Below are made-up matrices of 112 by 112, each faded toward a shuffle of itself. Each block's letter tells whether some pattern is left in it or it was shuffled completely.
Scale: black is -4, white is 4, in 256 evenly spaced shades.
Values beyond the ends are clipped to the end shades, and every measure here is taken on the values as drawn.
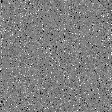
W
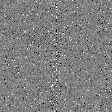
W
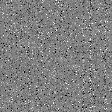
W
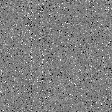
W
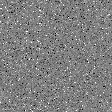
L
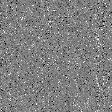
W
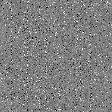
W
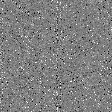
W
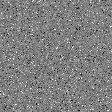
L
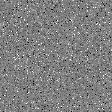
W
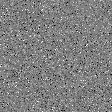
L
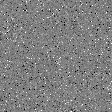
L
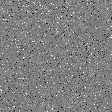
L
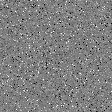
L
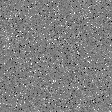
L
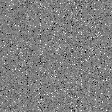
W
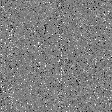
W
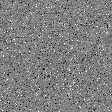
L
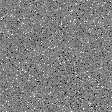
L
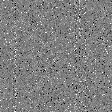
W
